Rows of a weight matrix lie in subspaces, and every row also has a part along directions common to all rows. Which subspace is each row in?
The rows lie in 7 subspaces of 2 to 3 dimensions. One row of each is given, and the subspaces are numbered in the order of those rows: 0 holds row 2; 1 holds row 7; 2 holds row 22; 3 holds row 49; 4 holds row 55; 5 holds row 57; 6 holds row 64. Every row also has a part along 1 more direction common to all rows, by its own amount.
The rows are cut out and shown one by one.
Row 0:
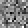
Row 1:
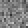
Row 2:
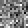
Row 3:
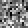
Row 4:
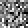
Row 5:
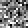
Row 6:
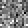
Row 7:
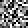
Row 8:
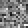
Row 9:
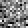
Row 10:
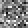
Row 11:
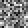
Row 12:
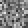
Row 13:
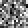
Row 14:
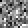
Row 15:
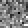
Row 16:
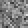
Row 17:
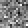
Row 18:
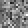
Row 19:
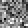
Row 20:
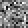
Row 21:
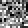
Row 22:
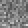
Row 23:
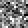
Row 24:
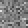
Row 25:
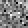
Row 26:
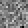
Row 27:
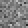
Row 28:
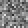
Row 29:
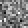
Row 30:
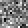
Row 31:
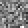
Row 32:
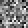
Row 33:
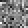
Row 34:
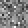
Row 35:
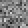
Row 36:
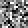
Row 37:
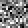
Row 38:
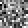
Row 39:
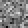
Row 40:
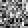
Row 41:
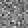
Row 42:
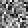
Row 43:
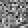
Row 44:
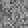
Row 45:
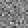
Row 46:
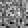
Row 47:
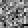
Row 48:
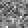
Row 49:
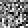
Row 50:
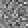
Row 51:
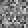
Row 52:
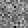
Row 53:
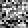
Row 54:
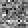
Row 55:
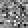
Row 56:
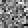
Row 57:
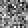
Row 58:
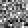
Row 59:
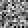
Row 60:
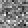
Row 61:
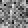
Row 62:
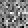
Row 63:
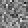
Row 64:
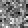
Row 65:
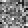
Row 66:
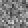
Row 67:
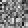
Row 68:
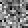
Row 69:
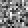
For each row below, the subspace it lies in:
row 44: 6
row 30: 2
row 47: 2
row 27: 1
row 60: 4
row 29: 0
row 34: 5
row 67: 0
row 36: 6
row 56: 2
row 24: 1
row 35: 2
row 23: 6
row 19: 0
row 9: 1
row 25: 2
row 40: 0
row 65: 2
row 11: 0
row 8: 4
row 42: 1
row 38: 0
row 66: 4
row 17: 1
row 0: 3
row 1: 4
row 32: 3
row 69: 6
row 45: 5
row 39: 6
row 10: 4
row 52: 5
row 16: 6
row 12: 0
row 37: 2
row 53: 4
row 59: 5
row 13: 4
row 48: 6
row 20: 0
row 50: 1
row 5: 1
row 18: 6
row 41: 5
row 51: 3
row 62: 3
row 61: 4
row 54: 4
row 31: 3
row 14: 2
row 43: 3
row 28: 5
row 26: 3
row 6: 0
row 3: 6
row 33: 2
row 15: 2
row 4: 3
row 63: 1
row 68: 0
